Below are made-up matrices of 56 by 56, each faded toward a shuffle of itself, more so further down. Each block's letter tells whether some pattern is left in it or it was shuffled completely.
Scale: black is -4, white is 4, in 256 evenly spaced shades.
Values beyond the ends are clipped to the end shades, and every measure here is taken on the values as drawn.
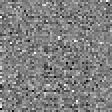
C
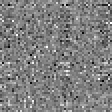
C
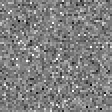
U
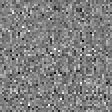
C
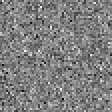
U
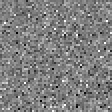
U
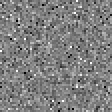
U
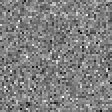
U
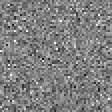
C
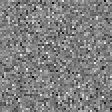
U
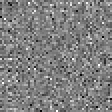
C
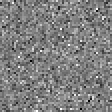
U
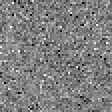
U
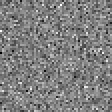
U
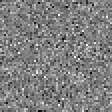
U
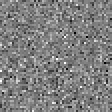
C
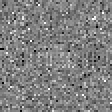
C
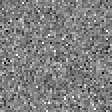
U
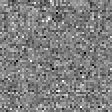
C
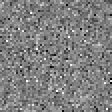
U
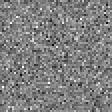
U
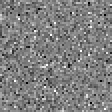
U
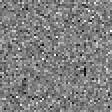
U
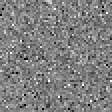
U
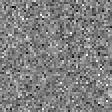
U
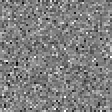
U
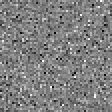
U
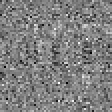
C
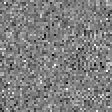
C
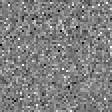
U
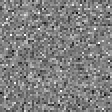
U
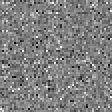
C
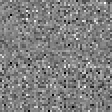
C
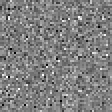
C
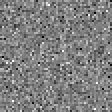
U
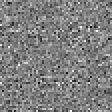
C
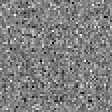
C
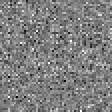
C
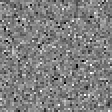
U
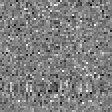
C
